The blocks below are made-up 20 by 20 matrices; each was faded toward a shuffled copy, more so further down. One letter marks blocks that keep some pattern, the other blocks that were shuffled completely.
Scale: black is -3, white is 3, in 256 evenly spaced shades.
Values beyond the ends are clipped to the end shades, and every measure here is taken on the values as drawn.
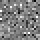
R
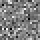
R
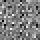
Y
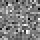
R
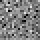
R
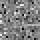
R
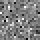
R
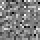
Y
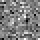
Y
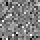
R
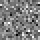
R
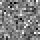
R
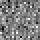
Y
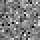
R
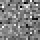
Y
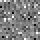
Y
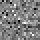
Y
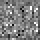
Y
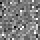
Y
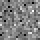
R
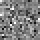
Y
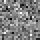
R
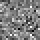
R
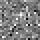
Y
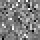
Y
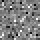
R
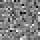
Y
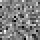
Y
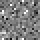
Y
